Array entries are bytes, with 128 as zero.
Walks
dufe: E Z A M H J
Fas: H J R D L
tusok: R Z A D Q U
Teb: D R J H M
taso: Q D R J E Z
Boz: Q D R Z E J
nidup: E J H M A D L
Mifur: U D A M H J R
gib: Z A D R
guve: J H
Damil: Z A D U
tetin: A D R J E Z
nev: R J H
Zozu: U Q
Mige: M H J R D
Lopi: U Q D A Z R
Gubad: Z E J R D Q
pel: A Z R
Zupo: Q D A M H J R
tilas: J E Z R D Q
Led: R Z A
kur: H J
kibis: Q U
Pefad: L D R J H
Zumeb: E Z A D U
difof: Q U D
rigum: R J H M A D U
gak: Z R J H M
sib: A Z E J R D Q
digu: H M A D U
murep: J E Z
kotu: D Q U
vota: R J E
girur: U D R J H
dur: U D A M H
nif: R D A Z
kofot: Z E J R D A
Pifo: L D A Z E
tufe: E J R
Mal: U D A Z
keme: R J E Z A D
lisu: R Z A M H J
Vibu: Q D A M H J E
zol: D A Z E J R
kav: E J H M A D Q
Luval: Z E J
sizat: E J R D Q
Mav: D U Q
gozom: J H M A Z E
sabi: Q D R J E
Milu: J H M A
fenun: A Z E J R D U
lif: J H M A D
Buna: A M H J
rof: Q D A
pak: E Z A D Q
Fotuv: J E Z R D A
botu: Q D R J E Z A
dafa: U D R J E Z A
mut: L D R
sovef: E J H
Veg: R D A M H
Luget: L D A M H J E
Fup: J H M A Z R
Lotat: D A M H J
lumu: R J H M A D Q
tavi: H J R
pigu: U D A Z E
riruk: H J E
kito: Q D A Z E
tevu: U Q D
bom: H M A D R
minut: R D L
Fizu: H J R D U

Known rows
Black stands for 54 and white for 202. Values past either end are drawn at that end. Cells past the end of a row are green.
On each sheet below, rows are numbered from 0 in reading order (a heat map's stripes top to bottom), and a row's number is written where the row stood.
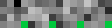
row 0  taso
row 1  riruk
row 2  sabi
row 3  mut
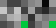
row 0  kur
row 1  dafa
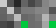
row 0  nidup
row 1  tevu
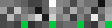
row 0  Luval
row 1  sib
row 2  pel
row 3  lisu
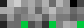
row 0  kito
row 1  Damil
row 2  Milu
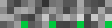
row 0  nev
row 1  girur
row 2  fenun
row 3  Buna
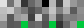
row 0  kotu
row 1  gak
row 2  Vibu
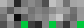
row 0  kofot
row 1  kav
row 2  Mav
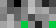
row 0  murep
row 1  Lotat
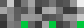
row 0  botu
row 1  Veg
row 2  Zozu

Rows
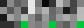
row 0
Boz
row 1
tavi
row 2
rigum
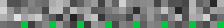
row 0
Fizu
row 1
vota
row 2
gib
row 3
Led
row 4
rof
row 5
gozom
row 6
tilas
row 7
keme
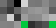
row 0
tetin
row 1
Zumeb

